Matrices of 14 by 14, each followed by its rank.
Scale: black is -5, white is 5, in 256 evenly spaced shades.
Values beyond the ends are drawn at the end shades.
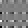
one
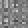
three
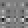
one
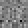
three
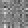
three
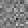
three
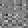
three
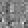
three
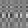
one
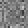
three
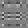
one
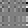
one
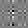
one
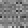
three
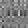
three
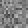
three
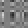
one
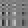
one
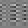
one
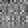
three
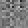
three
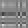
one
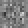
three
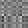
one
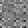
three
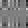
one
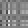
one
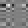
one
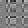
one
